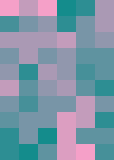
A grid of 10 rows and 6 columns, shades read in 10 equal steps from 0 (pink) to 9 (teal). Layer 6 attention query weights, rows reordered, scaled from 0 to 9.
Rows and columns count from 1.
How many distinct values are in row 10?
6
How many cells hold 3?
8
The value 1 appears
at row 8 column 4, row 9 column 4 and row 10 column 4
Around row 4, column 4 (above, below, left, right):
2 4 5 6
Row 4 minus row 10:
-3 -6 -1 3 6 -1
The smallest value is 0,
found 3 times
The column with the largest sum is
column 6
